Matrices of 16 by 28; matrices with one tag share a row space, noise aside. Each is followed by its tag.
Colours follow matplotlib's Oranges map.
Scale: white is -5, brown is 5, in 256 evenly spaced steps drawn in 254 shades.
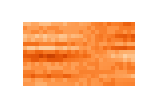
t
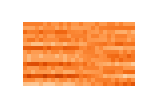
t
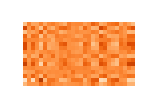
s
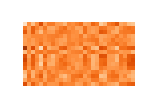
s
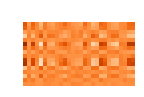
s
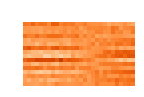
t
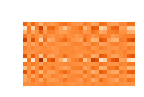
s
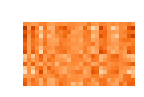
s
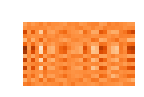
s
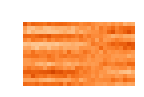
t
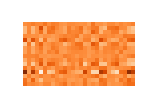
s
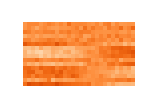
t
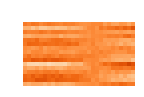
t
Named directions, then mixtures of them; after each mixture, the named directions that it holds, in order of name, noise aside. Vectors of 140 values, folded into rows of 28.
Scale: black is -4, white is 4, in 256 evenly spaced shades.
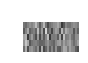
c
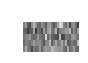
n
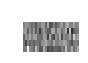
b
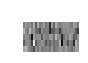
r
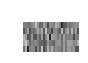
b, c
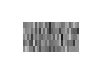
b, c, r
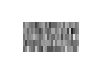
b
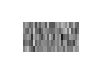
b, n, r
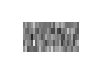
b, n, r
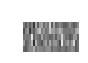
r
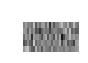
b, n, r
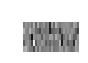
r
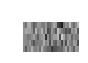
n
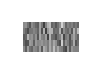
c, n, r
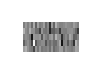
r
